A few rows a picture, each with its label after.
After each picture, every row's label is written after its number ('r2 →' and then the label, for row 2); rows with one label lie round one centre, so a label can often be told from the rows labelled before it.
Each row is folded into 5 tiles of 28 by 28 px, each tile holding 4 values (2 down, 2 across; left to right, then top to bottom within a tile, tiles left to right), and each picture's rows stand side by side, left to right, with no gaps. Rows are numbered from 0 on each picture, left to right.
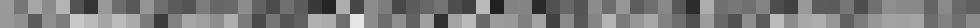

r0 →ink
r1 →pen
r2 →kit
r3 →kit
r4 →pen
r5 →ink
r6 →pen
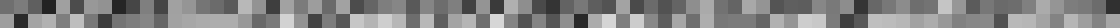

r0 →kit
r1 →pen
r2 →ink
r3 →kit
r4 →kit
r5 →ink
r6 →pen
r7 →pen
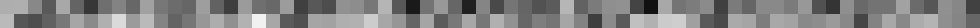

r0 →ink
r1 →ink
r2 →pen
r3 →kit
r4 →ink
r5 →pen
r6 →pen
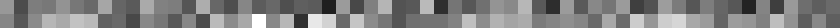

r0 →pen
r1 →ink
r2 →kit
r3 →pen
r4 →ink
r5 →kit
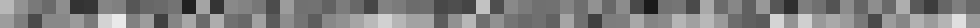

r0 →ink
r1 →kit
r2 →ink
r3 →kit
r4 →ink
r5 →ink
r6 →ink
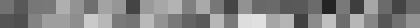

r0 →pen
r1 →ink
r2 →kit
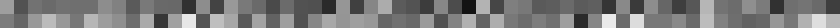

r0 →pen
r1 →kit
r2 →kit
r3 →kit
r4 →kit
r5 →ink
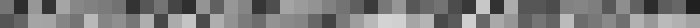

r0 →pen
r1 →kit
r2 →ink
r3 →kit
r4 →ink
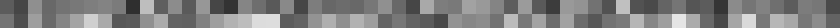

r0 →pen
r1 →ink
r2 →pen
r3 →pen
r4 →ink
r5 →pen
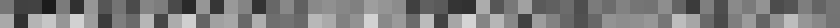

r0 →kit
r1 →kit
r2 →pen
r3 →kit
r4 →pen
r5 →pen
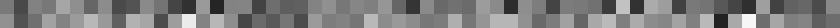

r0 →pen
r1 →kit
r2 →pen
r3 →pen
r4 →kit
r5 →kit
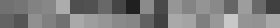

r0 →pen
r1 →pen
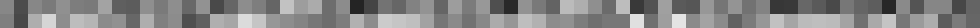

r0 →pen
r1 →ink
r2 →ink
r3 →ink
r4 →ink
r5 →ink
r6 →kit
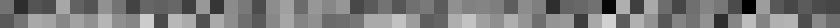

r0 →pen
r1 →kit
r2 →ink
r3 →pen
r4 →kit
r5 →kit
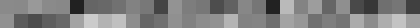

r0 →ink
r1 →pen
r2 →ink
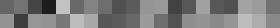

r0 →kit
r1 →ink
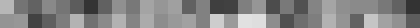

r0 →ink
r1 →ink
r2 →pen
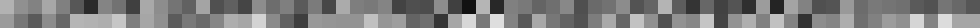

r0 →ink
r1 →ink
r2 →pen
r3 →kit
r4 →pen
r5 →kit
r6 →ink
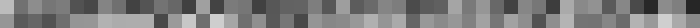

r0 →ink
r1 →kit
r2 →pen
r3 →pen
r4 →ink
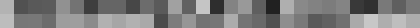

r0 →ink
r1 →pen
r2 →ink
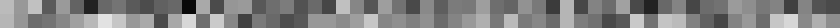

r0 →ink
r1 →kit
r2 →pen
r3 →pen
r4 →ink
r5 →pen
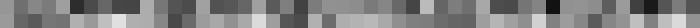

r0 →ink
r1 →ink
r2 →pen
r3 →ink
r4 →ink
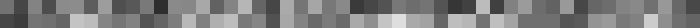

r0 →pen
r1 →pen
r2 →ink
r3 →kit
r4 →pen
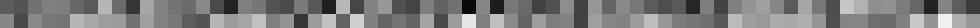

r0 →pen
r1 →ink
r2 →kit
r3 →kit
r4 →pen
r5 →pen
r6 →ink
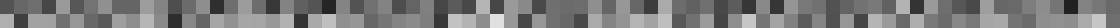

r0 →kit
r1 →ink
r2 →kit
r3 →kit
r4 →pen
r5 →kit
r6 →kit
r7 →ink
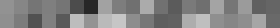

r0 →ink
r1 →pen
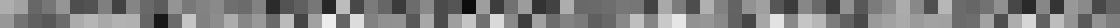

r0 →ink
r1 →pen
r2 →kit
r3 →kit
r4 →ink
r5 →ink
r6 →pen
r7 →kit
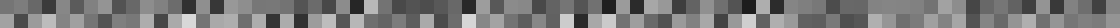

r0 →kit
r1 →kit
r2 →kit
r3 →kit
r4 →kit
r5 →kit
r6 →pen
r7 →kit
